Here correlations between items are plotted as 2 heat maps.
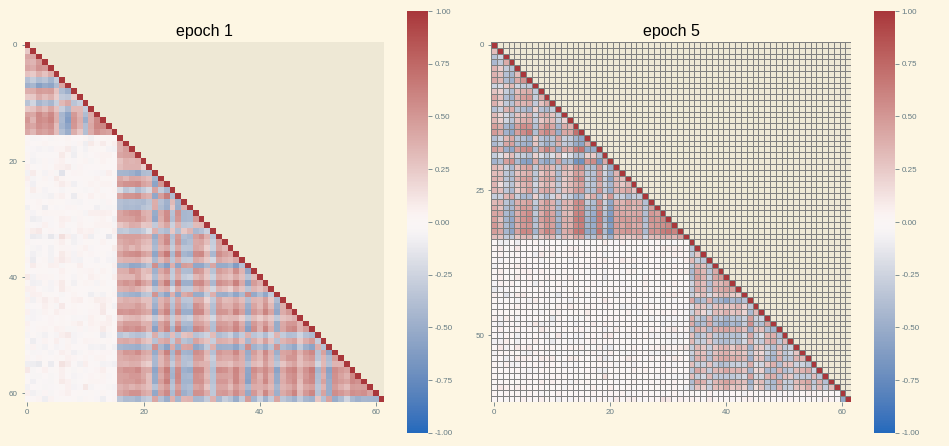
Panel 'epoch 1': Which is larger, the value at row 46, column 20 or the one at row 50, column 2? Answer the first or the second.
the first
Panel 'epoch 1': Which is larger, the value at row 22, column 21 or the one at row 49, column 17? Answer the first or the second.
the second
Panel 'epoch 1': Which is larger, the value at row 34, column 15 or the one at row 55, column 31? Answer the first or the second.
the second
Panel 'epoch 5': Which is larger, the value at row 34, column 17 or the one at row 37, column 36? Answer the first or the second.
the first
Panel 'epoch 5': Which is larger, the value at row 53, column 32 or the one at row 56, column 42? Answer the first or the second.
the second
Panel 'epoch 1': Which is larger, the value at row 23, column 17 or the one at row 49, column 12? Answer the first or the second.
the first
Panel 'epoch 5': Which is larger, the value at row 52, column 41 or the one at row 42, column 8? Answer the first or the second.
the first
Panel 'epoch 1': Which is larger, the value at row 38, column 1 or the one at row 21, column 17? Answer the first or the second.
the second
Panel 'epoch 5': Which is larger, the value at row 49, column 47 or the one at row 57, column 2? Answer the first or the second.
the second
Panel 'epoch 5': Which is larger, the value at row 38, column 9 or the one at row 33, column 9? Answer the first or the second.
the second
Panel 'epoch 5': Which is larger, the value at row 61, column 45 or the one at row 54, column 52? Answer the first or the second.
the second
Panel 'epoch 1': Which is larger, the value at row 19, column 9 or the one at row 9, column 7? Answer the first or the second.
the first
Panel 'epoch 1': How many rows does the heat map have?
62
